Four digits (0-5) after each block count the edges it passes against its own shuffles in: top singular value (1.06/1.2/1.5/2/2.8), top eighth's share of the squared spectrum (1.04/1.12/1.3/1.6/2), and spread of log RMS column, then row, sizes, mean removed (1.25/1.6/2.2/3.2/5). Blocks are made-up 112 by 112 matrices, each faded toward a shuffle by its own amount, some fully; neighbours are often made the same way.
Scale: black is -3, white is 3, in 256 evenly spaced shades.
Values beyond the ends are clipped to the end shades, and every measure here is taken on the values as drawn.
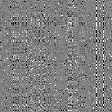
5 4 3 2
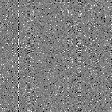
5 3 2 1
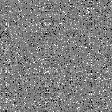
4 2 1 0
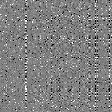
5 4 3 2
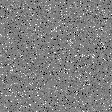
0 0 0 0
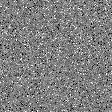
0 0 0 0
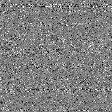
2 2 0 3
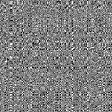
5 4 3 3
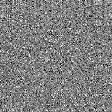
4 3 1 1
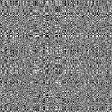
5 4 3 3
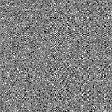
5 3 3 2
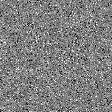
3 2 1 1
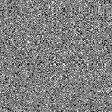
4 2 1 2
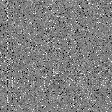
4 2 1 0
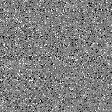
3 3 1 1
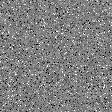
1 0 0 0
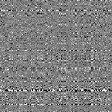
5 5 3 4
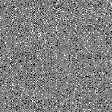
4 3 2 1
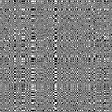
5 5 4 4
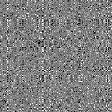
5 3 3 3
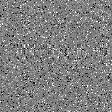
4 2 1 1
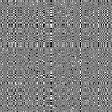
5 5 4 4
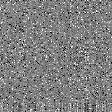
4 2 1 1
